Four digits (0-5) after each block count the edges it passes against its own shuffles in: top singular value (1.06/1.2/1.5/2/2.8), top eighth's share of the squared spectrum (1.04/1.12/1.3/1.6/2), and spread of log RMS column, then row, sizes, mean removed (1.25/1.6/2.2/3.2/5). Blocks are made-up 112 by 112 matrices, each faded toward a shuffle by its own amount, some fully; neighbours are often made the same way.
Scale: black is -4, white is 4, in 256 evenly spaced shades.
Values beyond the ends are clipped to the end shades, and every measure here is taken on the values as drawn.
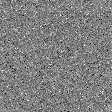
0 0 0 0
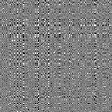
5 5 4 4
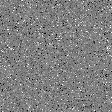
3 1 0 0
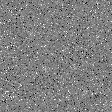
2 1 0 0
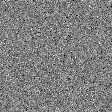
0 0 0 0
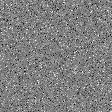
0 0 0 0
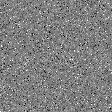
2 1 0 0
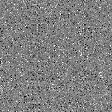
3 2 1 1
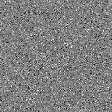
4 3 1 1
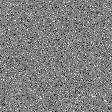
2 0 0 0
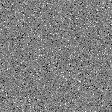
2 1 0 0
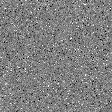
2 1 0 0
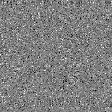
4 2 1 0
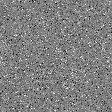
0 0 0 0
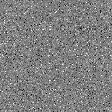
4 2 1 1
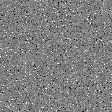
0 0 0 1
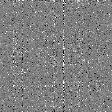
3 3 3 2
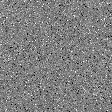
1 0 0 0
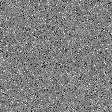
0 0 0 0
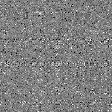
4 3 1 2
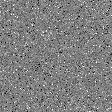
2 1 0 1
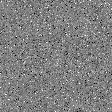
1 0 0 0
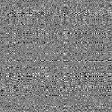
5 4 2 4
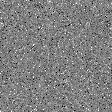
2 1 0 0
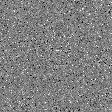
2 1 0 0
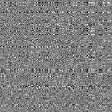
5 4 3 4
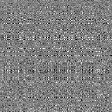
5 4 3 4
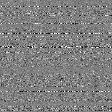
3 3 0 4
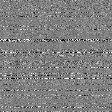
3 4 0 4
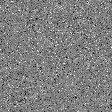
0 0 0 0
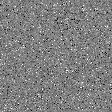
0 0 0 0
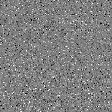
4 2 1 1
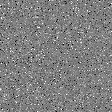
2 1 0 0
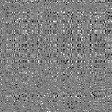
5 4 3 3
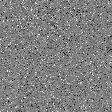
2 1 0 0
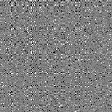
5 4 3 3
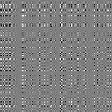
5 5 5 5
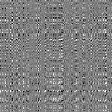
5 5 4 4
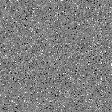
3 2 1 1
